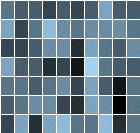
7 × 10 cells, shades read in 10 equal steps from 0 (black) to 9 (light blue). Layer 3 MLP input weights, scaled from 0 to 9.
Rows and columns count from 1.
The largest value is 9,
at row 4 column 7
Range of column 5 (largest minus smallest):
5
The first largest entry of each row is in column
8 4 7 7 7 7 5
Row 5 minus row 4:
-2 1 0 3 3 2 -2 -1 -3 1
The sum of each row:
42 57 46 43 45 44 52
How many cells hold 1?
2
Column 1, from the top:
5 7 3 7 5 4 3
